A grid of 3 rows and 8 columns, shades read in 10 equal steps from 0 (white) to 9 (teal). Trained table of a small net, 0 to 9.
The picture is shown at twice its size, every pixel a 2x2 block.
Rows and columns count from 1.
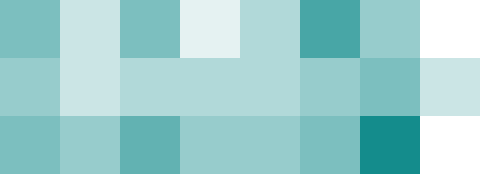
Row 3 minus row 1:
0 2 1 3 1 -2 5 0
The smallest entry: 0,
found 2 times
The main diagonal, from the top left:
5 2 6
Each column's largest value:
5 4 6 4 4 7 9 2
